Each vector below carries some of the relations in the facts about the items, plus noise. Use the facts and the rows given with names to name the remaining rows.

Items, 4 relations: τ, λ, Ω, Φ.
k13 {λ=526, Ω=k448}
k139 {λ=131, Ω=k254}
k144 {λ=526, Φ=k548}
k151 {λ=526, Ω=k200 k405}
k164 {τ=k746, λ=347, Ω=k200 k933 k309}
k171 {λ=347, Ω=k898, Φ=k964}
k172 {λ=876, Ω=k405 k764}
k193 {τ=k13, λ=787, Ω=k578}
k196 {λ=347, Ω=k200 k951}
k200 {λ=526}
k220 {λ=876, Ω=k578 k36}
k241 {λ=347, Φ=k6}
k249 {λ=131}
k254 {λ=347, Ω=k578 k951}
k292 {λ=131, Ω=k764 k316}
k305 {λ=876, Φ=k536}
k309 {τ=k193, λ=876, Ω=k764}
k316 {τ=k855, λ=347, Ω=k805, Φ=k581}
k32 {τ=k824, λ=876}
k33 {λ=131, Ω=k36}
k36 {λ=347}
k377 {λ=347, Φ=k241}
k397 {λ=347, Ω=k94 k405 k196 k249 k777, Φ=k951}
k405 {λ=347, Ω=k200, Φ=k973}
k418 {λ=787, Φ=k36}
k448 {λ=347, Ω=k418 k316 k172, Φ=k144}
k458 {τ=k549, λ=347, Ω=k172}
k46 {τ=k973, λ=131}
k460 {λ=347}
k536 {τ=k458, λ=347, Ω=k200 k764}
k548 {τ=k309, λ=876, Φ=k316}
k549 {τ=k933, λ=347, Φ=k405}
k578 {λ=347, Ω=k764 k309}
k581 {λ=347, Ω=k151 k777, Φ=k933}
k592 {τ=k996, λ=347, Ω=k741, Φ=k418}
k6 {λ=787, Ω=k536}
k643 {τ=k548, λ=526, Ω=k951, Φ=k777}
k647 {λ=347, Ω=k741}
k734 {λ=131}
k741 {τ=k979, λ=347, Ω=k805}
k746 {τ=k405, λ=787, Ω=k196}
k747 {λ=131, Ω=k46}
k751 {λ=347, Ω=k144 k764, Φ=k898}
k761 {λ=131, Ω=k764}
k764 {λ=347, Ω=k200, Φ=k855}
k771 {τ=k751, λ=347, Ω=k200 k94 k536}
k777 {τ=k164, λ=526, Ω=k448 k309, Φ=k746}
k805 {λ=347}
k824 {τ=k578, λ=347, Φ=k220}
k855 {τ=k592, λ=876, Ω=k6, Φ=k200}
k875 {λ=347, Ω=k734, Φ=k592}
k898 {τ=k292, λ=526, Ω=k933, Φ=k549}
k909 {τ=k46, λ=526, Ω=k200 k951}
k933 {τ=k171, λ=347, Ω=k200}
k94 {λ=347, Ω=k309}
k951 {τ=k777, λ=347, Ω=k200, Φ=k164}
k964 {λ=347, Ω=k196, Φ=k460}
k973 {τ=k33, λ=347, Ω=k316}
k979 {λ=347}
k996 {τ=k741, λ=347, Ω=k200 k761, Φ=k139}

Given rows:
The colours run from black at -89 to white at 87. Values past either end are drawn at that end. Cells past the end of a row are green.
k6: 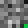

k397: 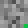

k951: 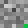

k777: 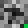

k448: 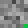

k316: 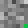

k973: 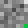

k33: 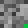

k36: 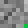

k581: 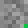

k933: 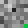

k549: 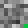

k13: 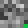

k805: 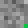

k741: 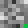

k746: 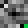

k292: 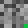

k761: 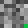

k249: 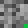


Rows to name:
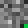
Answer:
k418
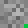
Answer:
k196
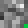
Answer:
k909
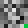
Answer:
k548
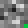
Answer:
k200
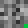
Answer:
k46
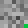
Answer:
k764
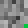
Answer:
k751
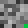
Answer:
k139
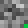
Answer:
k898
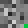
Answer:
k220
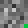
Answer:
k32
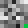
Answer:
k592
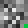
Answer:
k855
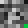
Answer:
k193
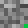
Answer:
k458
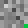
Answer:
k405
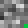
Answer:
k151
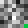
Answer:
k536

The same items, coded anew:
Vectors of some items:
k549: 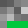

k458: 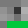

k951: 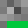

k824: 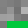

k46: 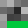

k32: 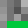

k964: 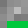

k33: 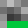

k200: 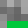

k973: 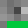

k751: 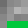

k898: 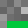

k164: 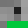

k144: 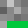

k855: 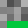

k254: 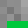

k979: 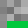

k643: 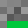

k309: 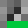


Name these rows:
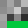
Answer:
k418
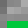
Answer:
k764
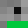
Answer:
k933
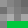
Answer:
k316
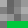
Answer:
k741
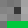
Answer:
k536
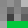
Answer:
k6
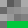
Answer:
k996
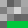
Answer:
k592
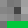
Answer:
k771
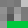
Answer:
k172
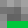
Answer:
k151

